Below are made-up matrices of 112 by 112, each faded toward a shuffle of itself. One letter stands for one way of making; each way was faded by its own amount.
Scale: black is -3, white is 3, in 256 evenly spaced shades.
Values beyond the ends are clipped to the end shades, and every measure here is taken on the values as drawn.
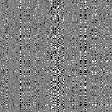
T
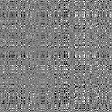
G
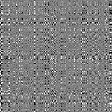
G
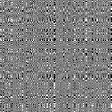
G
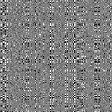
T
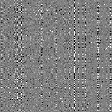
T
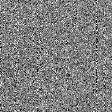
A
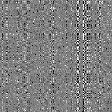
T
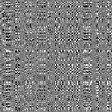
G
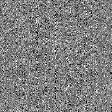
A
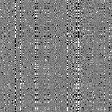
T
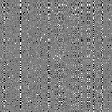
T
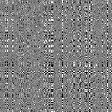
T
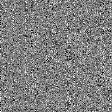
A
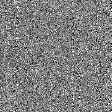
A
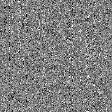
A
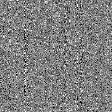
A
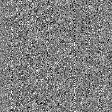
A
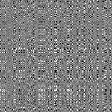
G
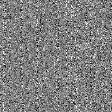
A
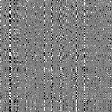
T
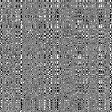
T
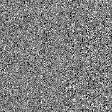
A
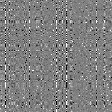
T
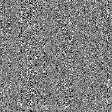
A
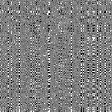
T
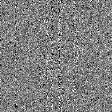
A
